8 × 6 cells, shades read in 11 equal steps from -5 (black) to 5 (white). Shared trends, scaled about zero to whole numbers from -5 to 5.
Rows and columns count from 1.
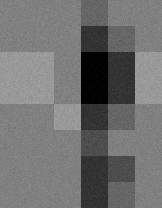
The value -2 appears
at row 6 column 4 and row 7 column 5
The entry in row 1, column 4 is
-1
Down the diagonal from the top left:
0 0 0 -5 -1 0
